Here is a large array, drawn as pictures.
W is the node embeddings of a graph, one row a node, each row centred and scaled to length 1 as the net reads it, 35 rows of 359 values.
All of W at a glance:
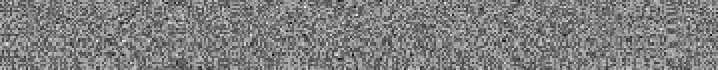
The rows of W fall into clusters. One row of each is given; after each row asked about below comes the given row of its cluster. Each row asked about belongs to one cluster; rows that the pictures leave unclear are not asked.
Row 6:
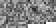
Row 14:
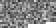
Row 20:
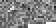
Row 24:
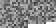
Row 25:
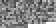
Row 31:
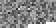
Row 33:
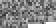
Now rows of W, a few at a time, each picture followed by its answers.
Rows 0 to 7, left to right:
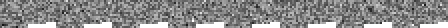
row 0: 14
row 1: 33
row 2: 14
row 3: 25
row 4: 6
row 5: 25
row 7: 6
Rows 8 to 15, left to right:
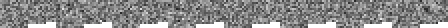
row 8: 24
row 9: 33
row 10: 31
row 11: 6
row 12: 20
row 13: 24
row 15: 6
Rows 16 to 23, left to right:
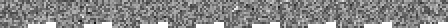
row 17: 25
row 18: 24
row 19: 20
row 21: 33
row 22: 33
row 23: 6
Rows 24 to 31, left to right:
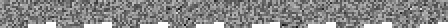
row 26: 20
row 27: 20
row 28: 25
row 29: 14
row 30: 14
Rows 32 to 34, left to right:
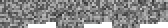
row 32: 14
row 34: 31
